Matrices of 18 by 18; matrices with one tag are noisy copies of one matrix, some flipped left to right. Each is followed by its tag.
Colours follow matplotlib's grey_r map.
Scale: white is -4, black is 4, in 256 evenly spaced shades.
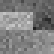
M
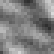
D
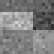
M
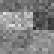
M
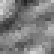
D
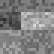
M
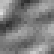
D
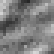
D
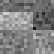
M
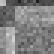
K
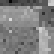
K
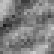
D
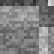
K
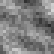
D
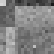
K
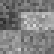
M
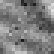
D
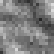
D
